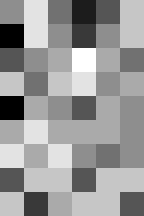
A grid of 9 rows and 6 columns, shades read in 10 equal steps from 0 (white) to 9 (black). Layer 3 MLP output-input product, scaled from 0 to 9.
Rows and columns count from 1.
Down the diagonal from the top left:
4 1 3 1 3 4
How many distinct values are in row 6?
3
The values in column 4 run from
0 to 8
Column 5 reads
6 4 3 4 3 3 5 2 2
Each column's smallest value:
1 1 1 0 2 2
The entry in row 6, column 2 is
1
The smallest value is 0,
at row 3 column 4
